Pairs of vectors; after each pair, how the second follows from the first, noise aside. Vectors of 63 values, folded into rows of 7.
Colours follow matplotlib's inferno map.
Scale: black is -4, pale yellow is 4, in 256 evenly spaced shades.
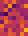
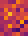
wrapped around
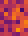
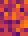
copied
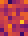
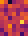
copied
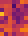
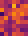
negated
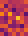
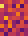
shuffled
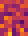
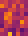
sign-scrambled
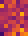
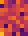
negated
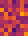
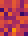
negated
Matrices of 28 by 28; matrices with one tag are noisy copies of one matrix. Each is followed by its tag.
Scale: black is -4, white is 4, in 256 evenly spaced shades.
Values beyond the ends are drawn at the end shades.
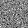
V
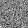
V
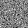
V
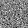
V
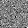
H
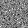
V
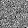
H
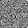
H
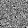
H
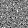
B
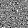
B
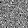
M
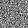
M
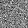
M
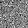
M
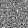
B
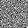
H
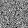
V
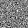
B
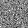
V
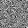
H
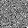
H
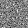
B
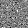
B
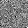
H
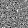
B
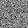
H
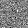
B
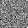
H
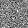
B
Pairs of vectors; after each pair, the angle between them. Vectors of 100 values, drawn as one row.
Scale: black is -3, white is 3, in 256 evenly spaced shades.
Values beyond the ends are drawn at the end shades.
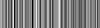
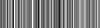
nearly opposite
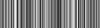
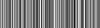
partly opposed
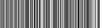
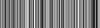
nearly opposite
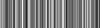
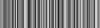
partly opposed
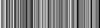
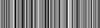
partly aligned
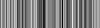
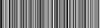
orthogonal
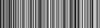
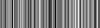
partly opposed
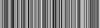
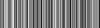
nearly opposite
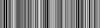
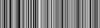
partly aligned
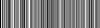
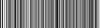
partly aligned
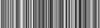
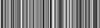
partly aligned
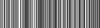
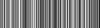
nearly parallel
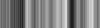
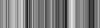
nearly opposite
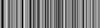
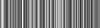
nearly opposite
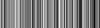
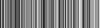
nearly opposite
